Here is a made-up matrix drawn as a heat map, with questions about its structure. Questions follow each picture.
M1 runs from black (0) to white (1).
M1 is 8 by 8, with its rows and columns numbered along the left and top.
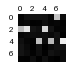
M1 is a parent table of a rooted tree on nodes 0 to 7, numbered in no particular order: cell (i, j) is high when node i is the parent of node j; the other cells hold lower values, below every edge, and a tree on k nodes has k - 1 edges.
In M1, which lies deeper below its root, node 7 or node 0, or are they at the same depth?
node 7
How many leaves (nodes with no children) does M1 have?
5
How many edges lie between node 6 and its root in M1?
2
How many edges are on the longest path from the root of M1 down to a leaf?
2
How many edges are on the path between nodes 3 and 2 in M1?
2
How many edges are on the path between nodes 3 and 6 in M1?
4
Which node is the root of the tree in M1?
2
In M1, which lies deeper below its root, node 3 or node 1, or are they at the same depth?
node 3
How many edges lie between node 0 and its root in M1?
1
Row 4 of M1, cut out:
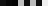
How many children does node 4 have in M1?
3
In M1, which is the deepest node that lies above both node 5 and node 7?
4
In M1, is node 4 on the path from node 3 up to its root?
yes
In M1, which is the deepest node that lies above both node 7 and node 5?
4
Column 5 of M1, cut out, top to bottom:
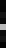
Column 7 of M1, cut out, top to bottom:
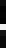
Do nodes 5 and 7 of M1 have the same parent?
yes
